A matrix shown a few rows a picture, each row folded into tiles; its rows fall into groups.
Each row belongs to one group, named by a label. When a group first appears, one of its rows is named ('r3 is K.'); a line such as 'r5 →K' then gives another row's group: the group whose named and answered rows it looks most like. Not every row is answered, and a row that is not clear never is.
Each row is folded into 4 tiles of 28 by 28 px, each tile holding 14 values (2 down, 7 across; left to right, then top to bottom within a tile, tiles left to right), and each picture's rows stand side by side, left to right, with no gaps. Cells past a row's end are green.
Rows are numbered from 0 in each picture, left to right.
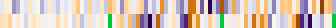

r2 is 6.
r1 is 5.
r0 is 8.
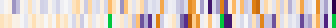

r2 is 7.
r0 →8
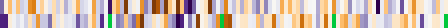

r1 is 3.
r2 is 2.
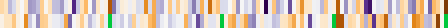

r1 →6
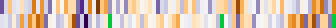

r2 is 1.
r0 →6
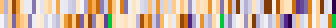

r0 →1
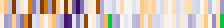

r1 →7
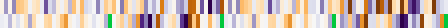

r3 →3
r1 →5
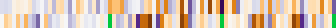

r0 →5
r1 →6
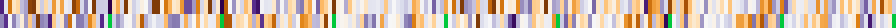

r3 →5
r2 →2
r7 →6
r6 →1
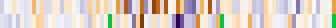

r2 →2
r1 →3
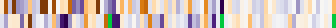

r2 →2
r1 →7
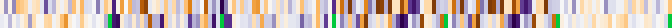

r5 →8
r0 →8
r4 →3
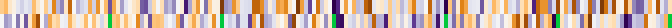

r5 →3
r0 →6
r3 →7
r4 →1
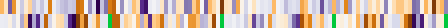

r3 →6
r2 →5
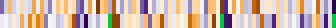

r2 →7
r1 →2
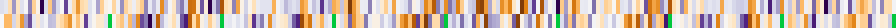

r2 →5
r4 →7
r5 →1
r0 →8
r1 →5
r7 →8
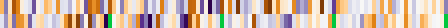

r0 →1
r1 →5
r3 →6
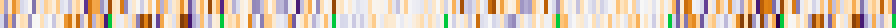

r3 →6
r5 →2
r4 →3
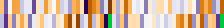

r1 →1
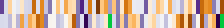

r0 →6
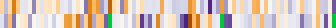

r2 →7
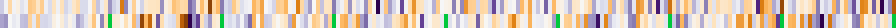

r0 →7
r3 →8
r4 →8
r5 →5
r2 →7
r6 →1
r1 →6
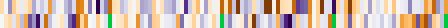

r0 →5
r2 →3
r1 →2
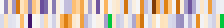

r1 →3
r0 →8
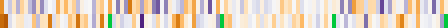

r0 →2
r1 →8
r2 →2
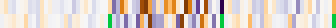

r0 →2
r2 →2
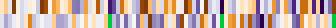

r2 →5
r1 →7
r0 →3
